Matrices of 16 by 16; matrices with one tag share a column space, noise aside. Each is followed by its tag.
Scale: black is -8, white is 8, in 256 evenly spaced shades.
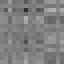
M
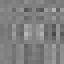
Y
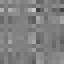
M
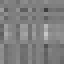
Y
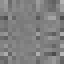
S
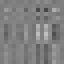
Y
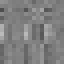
Y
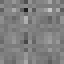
M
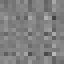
S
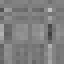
Y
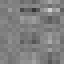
M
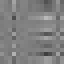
S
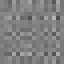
S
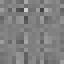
M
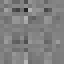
M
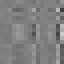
Y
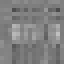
Y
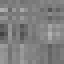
Y
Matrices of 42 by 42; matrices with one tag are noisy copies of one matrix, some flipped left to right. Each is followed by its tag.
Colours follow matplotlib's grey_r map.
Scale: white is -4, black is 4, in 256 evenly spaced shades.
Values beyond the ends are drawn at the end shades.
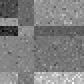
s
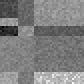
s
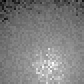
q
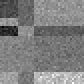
s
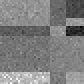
s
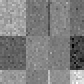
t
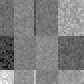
t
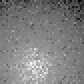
q
